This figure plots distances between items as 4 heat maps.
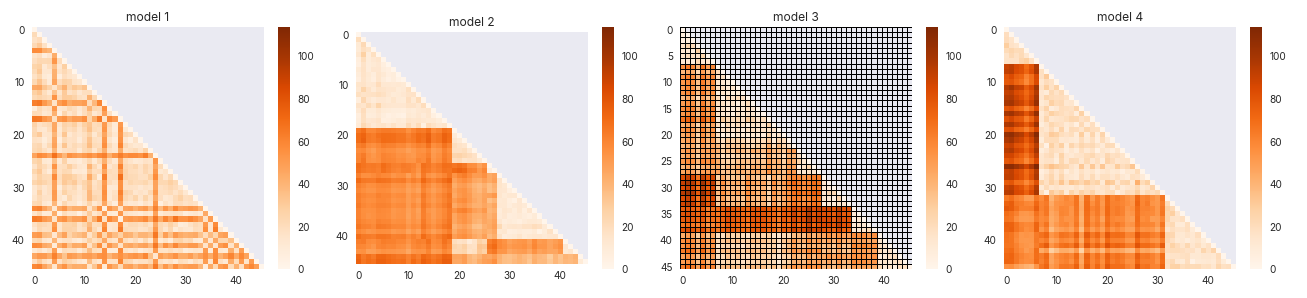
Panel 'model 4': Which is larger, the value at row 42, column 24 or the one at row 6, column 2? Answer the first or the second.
the first
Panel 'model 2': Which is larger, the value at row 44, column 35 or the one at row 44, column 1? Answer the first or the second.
the second
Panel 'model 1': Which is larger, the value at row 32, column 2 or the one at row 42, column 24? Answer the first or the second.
the second
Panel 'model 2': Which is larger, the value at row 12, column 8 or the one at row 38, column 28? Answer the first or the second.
the second
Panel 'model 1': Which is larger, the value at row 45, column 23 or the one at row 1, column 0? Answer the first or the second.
the first
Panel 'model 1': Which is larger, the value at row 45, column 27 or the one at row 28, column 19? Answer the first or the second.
the first
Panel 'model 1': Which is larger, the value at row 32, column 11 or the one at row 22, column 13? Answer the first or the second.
the first
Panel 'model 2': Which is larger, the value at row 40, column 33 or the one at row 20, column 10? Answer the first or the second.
the second
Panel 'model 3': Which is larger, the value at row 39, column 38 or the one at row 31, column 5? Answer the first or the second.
the second
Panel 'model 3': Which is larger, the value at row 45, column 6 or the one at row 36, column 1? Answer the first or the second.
the second
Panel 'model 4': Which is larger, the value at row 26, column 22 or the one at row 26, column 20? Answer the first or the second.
the first
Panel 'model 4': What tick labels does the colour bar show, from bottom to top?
0, 20, 40, 60, 80, 100
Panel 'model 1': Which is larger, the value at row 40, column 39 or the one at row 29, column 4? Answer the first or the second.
the second
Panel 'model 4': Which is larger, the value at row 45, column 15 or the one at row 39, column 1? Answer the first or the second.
the second
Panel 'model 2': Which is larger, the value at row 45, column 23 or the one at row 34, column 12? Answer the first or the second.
the second
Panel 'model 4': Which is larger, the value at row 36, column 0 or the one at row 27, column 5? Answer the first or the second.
the second
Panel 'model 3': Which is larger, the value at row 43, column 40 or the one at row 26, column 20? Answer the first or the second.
the second
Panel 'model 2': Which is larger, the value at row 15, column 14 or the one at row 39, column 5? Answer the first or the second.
the second
